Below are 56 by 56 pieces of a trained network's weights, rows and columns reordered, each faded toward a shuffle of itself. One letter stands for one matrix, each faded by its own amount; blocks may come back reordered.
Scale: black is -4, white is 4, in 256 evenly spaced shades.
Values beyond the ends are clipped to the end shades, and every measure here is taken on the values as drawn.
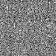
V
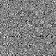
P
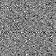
P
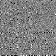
P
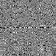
P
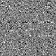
P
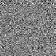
P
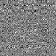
P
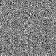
V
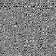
P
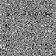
P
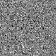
V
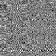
P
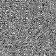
V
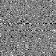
P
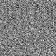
V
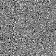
V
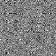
P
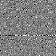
P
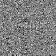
V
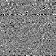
P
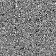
V
